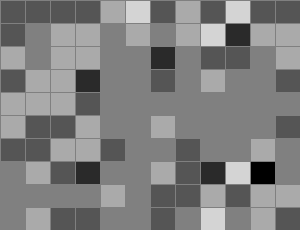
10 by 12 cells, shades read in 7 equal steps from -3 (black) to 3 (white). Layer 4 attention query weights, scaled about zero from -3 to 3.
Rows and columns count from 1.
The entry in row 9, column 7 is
-1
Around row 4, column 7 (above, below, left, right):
-2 0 0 0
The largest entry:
2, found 5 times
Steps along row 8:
up down down up same up down down up down up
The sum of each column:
-1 1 1 -3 1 3 -4 -1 2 0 0 -1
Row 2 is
-1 0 1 1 0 1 0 1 2 -2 1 1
